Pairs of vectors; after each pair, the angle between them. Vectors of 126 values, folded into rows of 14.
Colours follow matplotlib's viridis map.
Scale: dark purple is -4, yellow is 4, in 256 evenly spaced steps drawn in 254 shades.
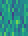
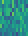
partly opposed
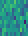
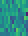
orthogonal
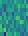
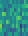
partly aligned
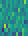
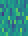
partly opposed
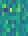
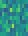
nearly parallel
